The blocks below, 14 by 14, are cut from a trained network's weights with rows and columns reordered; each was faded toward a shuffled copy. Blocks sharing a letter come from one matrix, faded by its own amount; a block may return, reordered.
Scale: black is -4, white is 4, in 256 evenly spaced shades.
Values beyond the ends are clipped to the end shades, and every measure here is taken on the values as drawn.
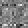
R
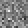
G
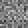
G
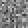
G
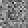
G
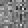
R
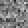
G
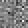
R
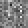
R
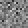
G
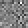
R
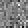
R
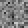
G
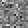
G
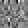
R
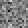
R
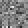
R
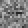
G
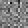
R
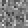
G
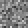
G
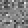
G
